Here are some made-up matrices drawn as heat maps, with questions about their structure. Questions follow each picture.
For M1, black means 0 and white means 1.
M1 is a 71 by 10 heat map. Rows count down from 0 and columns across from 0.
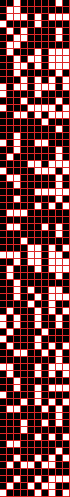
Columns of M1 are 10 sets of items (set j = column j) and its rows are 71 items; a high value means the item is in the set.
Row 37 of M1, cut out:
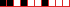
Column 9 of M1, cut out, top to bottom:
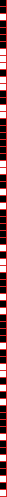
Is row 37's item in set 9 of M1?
yes
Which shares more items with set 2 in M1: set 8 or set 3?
set 8
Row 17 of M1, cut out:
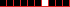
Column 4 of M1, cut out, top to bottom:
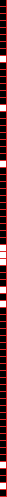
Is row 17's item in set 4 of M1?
no
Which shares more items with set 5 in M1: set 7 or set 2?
set 7
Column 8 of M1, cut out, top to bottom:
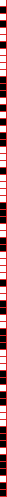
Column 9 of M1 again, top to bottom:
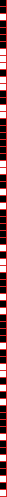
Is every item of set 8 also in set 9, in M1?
no
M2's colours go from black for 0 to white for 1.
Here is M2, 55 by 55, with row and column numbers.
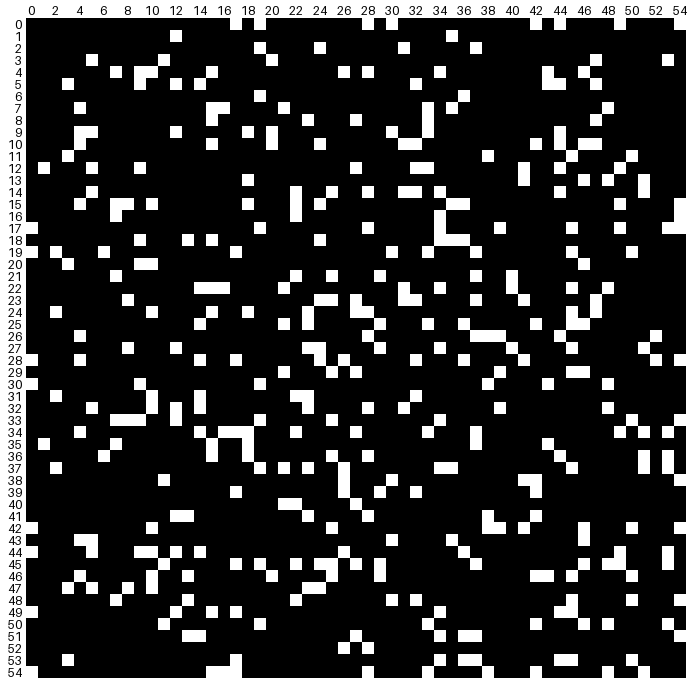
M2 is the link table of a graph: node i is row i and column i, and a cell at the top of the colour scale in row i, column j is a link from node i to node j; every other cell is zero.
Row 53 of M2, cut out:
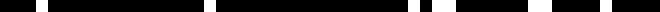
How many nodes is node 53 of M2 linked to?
8
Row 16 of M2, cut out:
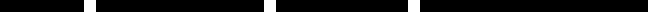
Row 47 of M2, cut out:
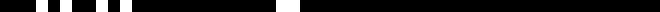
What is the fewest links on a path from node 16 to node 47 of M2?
4
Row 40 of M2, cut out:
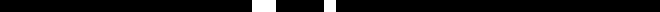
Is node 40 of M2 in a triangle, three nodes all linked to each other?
yes
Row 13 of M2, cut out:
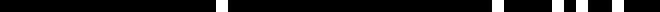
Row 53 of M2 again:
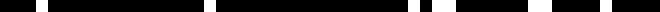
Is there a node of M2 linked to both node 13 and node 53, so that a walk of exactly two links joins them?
no
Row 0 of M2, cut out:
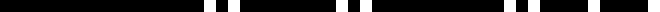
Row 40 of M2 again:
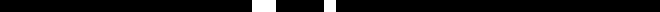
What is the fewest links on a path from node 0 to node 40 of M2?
4
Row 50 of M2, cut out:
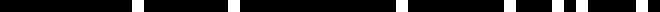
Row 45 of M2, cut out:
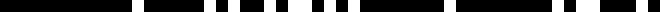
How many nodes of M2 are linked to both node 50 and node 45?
5
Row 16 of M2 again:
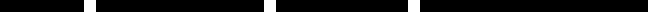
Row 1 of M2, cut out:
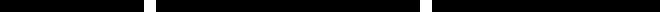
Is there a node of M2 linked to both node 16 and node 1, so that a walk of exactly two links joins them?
no
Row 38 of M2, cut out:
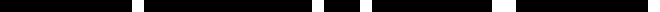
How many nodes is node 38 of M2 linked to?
6
